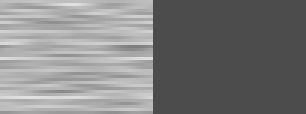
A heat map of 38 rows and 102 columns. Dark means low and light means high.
It is made of 1 by 2 panels. Panel 1,1: high, streaked across. Panel 1,2: low, flat.
